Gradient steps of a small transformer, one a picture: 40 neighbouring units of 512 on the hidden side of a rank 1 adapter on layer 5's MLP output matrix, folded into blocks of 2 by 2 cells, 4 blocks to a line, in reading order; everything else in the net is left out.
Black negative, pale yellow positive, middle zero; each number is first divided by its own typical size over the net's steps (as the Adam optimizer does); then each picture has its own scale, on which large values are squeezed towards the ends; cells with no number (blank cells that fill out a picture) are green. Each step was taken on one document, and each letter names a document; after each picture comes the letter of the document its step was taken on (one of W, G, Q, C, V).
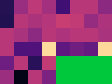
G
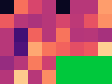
G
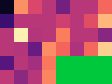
G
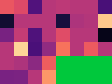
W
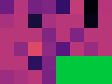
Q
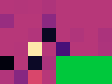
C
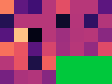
W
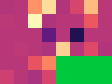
Q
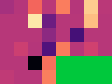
Q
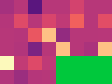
C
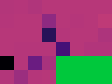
C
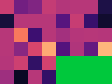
G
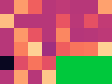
G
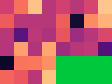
W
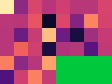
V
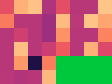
W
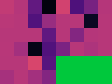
Q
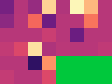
Q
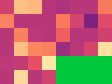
G
